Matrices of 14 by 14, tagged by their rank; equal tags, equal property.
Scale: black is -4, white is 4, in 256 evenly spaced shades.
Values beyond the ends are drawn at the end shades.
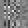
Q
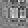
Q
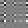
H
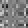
Q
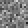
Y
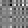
H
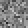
Y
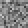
Y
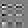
H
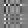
H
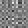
Q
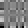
H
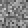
Y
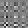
H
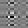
H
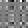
H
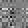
Q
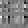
Q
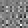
Q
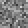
Y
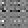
Q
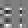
H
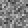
Y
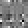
Q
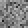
Y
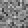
Y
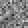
Y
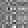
Q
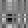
H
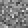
Y
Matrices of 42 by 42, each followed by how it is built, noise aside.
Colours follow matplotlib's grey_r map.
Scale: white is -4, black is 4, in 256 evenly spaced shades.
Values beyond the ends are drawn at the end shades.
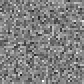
noise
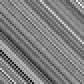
Toeplitz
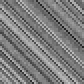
Toeplitz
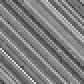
Toeplitz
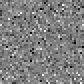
noise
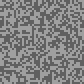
noise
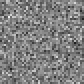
noise
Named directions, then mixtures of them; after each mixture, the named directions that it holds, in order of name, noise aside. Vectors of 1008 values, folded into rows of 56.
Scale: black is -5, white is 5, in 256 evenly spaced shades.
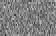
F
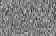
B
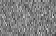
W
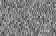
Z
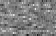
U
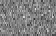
U, W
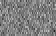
Z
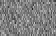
F, W, Z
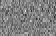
B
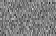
B, F, Z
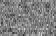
U, W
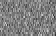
B, W, Z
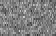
B, U, W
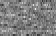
U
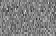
B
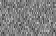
Z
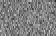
F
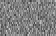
F
